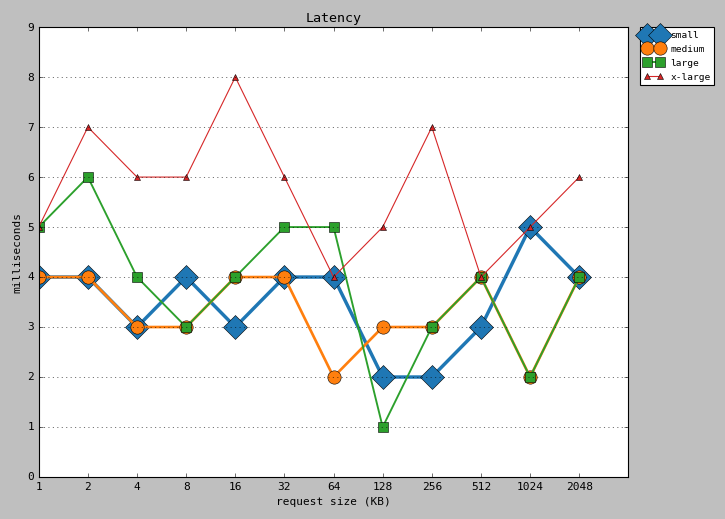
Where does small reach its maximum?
1024
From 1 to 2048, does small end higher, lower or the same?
the same
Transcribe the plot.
Title: Latency
x-axis: request size (KB), ticks 1 2 4 8 16 32 64 128 256 512 1024 2048
y-axis: milliseconds, ticks 0 1 2 3 4 5 6 7 8 9
Legend: small, medium, large, x-large
Values:
small: 4 4 3 4 3 4 4 2 2 3 5 4
medium: 4 4 3 3 4 4 2 3 3 4 2 4
large: 5 6 4 3 4 5 5 1 3 4 2 4
x-large: 5 7 6 6 8 6 4 5 7 4 5 6
